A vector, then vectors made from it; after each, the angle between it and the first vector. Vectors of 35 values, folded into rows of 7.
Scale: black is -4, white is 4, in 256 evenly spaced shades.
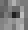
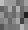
orthogonal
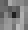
nearly parallel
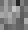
partly opposed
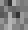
partly aligned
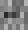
partly aligned
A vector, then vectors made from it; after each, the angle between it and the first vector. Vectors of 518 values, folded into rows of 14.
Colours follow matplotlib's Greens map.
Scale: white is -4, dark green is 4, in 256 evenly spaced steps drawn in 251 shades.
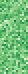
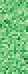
nearly opposite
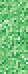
nearly parallel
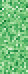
partly opposed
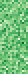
nearly parallel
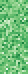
nearly parallel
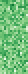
orthogonal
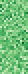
partly aligned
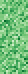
nearly opposite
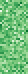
partly opposed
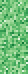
nearly parallel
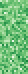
orthogonal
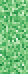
orthogonal
